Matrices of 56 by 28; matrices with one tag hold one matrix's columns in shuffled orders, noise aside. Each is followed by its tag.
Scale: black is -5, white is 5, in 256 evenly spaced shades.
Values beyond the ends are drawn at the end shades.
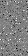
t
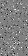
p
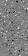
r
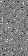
t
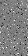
p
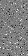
p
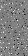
p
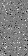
p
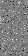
t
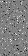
t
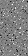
r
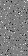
r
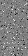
p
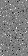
r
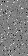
r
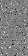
p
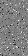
p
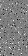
p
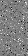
t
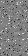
t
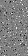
r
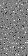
p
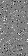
t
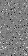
p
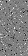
r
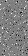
r
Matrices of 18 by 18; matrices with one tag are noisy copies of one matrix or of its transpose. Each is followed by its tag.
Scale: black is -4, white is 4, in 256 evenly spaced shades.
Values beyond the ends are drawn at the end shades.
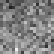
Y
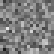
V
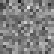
V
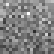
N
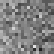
N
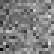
Y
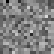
V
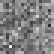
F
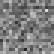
F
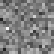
V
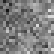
Y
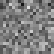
V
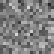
V
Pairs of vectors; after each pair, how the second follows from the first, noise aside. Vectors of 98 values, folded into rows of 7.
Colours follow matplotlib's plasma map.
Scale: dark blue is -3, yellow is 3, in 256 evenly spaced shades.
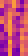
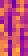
negated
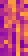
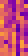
negated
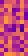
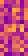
negated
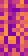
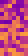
shuffled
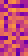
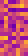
negated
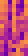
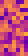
shuffled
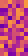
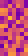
negated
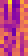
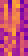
negated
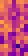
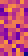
shuffled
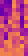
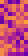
shuffled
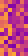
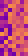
negated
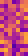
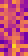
negated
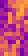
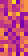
shuffled
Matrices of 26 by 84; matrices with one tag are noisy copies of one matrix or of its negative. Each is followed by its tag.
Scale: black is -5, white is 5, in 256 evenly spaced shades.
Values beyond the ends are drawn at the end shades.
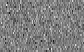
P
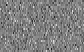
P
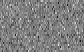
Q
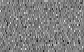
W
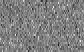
Q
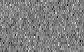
Q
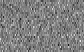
Q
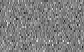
W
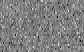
Q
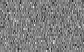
P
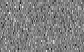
P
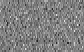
W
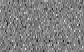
W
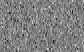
P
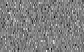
P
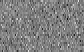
Q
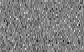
W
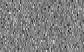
P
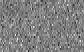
Q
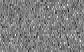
Q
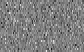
P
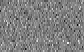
W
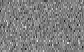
W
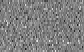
W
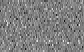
W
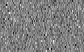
P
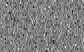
P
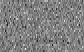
W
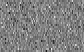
P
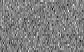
Q
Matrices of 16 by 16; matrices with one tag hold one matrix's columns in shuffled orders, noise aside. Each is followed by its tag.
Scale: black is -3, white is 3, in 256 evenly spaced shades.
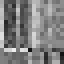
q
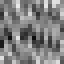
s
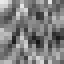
s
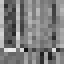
q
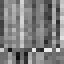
q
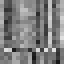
q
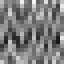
s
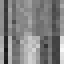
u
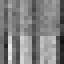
u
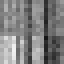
u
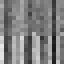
u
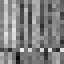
q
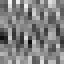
s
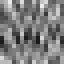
s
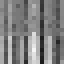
u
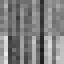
u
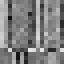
q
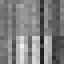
u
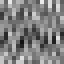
s
